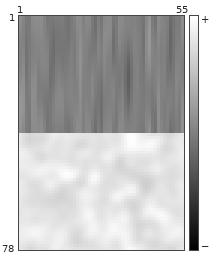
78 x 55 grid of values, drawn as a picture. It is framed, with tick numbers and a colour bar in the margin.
It is made of 2 by 1 panels. Panel 1,1: middling, streaked downward, faint in contrast. Panel 2,1: very high, blotchy, faint in contrast.
